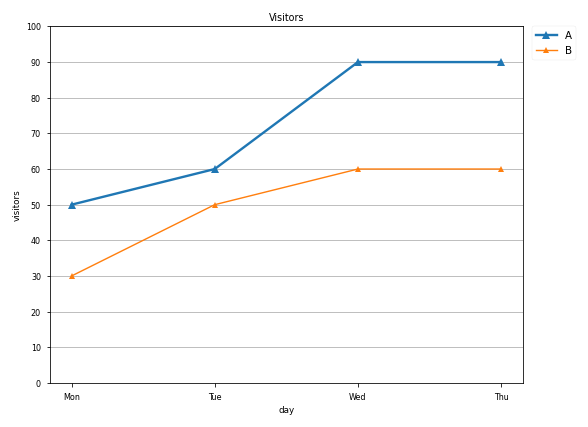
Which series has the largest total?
A
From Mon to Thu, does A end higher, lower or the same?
higher
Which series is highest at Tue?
A
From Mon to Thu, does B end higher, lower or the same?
higher
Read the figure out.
Title: Visitors
x-axis: day, ticks Mon Tue Wed Thu
y-axis: visitors, ticks 0 10 20 30 40 50 60 70 80 90 100
Legend: A, B
Values:
A: 50 60 90 90
B: 30 50 60 60
